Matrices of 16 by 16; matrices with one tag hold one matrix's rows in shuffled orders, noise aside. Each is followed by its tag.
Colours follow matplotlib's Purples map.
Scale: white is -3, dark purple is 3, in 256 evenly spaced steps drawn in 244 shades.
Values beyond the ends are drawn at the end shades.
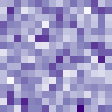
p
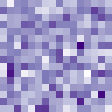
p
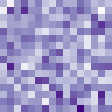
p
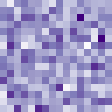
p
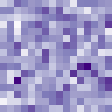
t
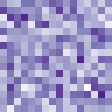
p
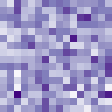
t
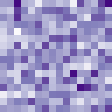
t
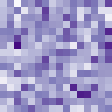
t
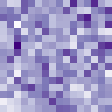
t
